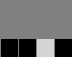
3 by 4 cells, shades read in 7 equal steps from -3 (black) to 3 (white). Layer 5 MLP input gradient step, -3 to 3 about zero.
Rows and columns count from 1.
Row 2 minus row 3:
3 3 -2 3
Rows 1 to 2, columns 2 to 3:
0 0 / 0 0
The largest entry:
2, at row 3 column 3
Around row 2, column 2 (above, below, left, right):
0 -3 0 0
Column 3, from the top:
0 0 2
